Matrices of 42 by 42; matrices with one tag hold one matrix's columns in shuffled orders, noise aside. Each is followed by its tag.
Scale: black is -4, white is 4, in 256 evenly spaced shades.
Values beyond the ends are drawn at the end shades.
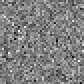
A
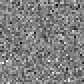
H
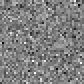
H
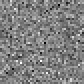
H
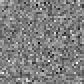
H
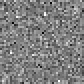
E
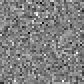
E
